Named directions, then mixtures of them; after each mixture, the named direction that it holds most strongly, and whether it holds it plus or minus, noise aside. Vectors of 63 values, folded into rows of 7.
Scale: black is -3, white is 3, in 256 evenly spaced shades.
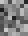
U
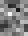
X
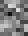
X, minus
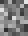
U, minus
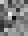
U, plus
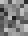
U, plus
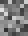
U, minus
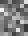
U, minus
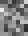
U, minus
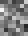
U, minus
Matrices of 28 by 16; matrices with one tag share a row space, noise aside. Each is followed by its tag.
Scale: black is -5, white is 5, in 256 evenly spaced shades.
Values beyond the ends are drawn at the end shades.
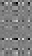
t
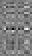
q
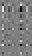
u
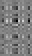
t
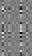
u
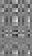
t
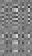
t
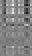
q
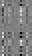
u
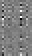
u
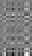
q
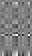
t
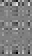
t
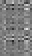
q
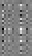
u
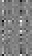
u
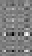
q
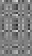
t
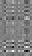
q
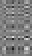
q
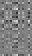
t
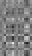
q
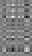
q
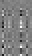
u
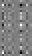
u
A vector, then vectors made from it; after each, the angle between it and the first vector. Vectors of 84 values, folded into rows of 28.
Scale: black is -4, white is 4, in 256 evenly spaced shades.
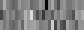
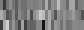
partly opposed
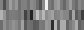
nearly opposite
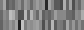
partly aligned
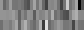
orthogonal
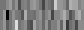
orthogonal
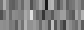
nearly parallel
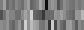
nearly parallel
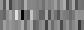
orthogonal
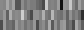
partly opposed
